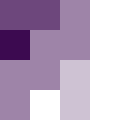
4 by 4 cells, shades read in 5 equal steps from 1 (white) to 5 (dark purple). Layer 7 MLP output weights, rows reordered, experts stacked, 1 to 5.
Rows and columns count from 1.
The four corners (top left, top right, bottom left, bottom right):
4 1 3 1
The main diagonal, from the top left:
4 3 2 1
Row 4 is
3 1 2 1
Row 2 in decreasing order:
5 3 3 1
